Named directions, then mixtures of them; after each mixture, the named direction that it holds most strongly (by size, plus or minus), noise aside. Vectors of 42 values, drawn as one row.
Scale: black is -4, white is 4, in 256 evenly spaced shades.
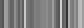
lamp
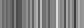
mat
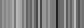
mat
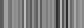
lamp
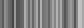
mat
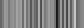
mat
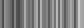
mat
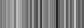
mat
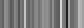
lamp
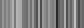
mat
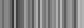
mat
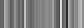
lamp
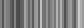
mat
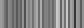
mat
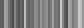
lamp
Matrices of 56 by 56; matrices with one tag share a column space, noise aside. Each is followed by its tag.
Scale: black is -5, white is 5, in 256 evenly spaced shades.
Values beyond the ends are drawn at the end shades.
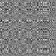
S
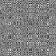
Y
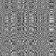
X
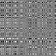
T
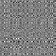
T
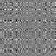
S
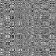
Y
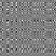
S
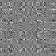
S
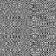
Y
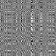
X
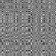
X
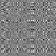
S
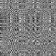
X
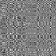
Y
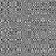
S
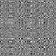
T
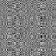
Y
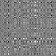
T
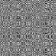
Y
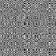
Y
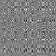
S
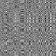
X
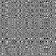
T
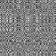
X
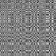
X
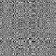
T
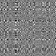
S
